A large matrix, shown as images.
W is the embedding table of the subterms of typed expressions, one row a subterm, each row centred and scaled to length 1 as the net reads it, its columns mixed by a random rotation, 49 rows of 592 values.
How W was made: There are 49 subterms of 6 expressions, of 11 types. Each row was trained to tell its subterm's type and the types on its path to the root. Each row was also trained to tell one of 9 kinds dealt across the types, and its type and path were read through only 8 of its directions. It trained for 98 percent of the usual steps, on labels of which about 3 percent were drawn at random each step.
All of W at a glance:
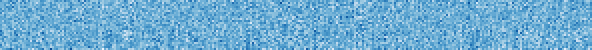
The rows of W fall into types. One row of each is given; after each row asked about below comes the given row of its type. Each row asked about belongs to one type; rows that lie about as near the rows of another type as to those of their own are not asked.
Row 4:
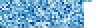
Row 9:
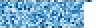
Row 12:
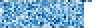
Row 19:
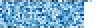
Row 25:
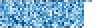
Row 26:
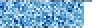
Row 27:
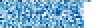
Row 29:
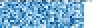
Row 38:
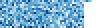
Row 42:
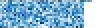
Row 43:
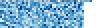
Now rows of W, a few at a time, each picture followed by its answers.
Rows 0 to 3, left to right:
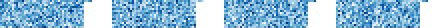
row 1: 38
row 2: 26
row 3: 4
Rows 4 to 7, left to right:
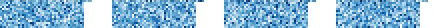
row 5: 27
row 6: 26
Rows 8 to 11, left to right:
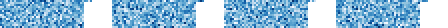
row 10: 19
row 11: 9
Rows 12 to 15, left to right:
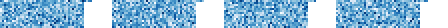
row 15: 12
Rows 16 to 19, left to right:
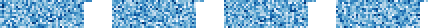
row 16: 9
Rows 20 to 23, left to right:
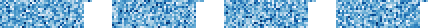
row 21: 27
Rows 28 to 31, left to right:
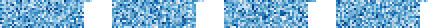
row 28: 38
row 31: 25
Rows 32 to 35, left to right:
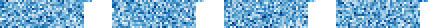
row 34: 25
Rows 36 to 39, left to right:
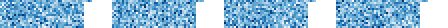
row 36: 42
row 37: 4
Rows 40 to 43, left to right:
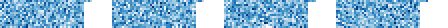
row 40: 4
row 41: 38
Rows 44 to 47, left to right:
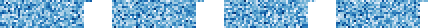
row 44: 27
